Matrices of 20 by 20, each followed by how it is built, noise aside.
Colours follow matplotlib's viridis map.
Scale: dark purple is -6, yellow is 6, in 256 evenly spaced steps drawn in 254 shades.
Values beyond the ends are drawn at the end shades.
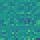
low rank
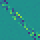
banded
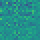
low rank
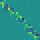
banded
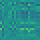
low rank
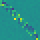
banded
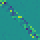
banded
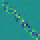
banded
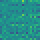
low rank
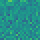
low rank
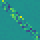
banded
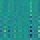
low rank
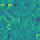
low rank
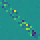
banded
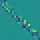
banded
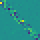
banded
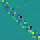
banded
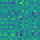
low rank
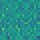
low rank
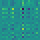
low rank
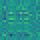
low rank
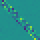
banded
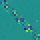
banded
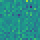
low rank
